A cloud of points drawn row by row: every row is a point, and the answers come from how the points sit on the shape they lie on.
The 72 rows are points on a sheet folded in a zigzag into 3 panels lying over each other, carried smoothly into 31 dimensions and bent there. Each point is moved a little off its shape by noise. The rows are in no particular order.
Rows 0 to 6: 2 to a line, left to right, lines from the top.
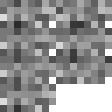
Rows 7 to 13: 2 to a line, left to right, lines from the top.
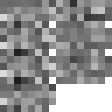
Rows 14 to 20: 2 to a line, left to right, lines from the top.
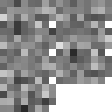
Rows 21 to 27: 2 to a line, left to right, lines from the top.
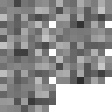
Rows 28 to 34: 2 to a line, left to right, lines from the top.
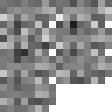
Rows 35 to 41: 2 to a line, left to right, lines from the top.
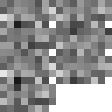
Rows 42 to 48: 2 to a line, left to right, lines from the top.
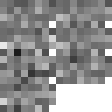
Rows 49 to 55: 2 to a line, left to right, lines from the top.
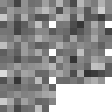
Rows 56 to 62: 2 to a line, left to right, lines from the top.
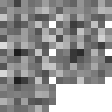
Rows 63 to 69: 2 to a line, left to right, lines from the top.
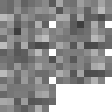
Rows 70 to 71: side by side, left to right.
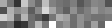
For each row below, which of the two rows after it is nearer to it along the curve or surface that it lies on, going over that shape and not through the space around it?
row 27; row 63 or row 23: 63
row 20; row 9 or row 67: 9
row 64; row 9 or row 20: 20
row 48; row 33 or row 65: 65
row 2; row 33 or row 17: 17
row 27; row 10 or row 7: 10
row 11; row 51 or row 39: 39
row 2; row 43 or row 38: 38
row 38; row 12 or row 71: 12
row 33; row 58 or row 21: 58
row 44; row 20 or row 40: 40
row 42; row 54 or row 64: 54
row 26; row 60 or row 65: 60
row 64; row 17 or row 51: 17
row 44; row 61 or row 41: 61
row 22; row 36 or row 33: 33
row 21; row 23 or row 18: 23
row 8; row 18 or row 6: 6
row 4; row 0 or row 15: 0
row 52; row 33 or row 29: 29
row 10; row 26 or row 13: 26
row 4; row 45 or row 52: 52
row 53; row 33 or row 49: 49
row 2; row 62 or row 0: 0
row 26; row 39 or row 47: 39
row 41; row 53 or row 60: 53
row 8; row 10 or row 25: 25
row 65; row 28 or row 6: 6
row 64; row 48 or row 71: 71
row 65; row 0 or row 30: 0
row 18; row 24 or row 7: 24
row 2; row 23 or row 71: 23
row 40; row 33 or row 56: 33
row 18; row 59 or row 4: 59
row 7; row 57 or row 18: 57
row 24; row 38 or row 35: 35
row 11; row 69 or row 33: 33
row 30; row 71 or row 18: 18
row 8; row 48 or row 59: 48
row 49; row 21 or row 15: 21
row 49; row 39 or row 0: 0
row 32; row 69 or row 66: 66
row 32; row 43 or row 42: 42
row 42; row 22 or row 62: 62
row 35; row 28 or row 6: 28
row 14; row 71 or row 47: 47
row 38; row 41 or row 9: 41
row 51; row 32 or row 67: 32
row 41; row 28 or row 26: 28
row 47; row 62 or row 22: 62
